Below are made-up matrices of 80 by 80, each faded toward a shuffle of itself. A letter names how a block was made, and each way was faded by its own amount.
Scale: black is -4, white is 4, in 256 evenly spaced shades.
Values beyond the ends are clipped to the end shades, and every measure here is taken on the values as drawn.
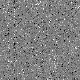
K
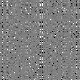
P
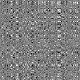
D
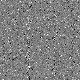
K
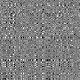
D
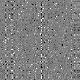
P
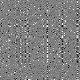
P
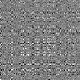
D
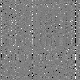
P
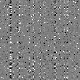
P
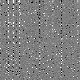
P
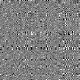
D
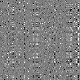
P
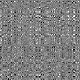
D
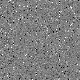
K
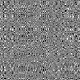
D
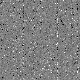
K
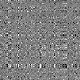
D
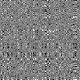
D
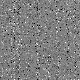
K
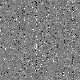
K
